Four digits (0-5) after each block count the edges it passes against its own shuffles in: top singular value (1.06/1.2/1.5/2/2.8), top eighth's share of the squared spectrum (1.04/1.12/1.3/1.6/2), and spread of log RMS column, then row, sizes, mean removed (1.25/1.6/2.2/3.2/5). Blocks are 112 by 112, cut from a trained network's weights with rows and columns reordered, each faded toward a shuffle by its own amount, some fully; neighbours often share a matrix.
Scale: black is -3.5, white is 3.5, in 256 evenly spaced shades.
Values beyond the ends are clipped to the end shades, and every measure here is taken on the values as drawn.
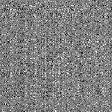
3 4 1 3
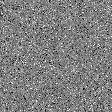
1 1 0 0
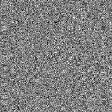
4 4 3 2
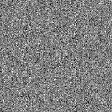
3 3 2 1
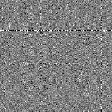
4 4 2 2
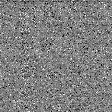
2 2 2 0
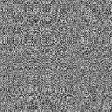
4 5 3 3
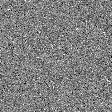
1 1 0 0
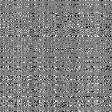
4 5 2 5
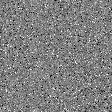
0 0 0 0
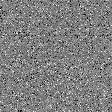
1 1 0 0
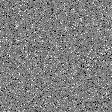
0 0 0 0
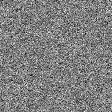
2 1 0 0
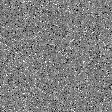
1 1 0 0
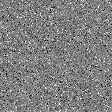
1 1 0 0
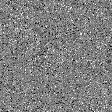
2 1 0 1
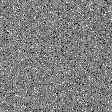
2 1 0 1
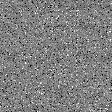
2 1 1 0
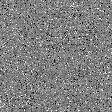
0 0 0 0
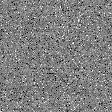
1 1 1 0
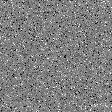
0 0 0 0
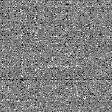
3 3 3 1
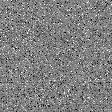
0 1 0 0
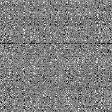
3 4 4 2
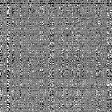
4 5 4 3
